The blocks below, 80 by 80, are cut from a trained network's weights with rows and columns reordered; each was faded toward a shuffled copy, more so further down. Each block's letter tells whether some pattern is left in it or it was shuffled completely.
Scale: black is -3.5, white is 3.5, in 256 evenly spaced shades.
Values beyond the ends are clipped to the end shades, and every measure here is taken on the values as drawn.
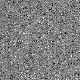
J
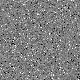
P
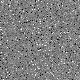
P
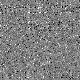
J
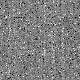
J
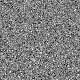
P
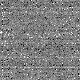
J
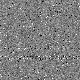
J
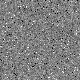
P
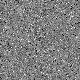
P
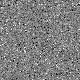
P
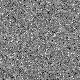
P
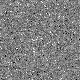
P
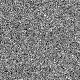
P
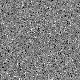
P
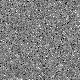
P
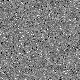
P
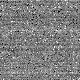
J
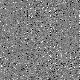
J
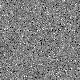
P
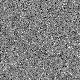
P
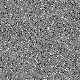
P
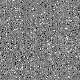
J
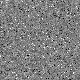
P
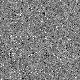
J
